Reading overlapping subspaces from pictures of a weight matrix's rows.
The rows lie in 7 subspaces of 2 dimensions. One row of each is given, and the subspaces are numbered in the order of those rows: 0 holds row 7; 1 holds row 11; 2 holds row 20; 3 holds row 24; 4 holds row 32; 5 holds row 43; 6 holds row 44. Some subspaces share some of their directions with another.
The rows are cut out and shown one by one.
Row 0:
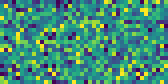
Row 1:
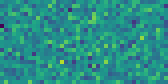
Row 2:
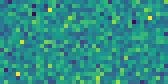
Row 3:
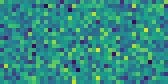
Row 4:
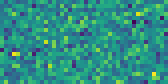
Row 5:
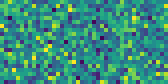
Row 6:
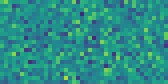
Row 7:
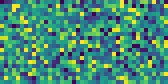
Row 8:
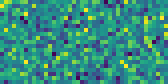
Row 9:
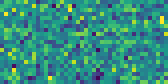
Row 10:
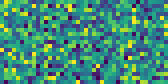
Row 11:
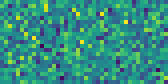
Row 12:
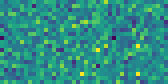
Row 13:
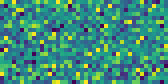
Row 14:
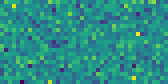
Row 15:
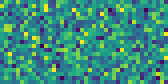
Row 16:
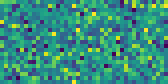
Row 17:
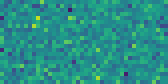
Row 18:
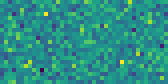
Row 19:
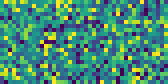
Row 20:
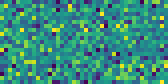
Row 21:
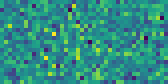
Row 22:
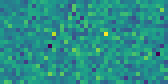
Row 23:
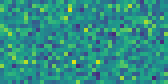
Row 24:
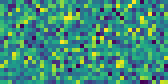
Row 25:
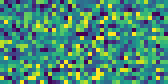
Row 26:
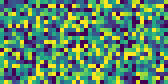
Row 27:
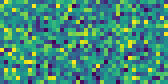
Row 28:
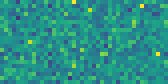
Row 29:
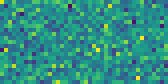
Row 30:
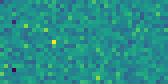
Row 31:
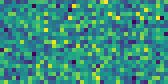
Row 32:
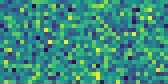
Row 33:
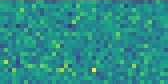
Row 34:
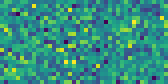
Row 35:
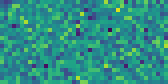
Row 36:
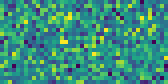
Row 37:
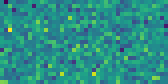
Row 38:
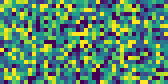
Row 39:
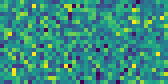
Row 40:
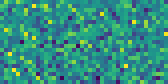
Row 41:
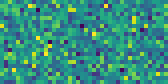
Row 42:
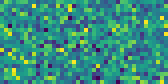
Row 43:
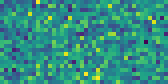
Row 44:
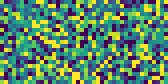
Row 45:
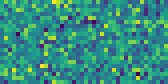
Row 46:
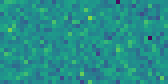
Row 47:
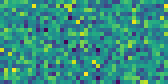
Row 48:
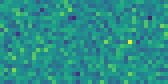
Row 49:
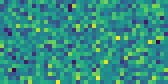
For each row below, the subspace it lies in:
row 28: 5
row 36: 3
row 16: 0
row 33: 6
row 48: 4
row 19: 2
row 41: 4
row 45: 2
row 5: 4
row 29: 2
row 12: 5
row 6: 0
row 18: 4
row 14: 6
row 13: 2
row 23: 3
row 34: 5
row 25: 5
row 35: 0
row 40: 1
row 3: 0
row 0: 2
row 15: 1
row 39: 6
